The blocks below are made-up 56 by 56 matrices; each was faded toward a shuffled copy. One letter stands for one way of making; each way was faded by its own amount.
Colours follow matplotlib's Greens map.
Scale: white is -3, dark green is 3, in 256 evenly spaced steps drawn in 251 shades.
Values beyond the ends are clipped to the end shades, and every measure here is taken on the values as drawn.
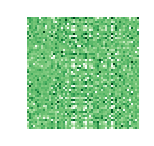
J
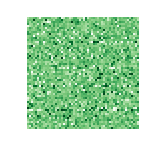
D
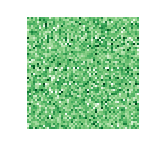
D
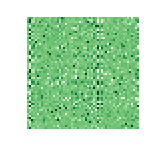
J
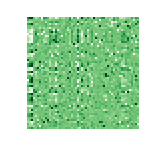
J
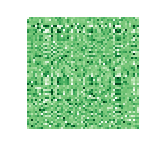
J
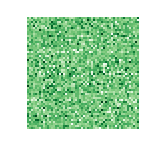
D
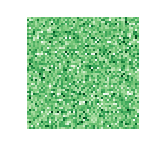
D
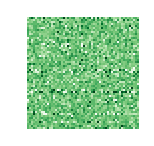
D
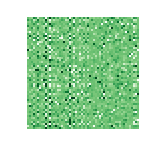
J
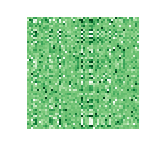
J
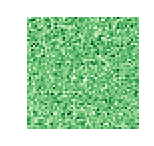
D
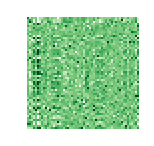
J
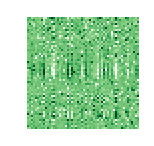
J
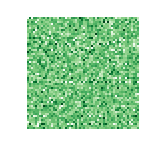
D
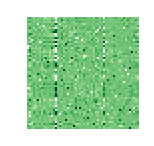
J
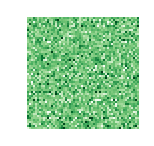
D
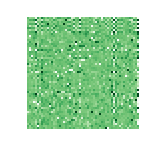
J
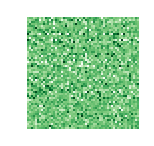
D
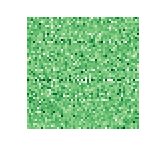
D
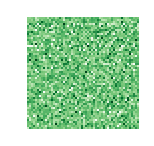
D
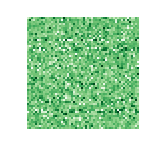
D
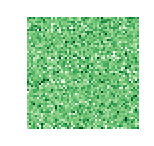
D
